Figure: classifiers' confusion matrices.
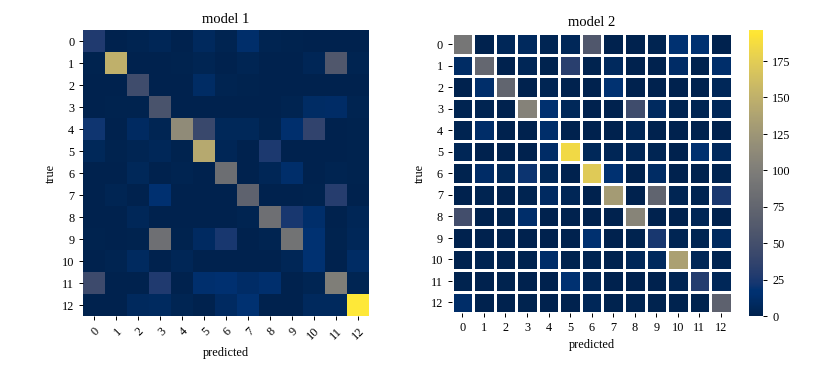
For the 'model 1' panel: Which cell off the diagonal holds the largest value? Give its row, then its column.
9, 3
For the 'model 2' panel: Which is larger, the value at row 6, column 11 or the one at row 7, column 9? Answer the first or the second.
the second
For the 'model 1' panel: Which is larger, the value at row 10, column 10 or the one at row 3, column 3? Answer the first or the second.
the second
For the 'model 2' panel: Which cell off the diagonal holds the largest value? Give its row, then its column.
7, 9
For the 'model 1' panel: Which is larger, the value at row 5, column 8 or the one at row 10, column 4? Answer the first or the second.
the first
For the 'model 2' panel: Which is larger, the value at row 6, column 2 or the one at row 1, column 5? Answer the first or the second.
the second
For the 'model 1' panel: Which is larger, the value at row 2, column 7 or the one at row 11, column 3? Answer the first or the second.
the second
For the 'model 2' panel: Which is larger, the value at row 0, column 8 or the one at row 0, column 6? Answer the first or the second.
the second
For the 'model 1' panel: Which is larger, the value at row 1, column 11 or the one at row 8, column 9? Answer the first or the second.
the first
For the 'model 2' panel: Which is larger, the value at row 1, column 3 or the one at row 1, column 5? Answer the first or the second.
the second
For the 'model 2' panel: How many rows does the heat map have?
13
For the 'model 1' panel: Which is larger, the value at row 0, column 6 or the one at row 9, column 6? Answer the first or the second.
the second
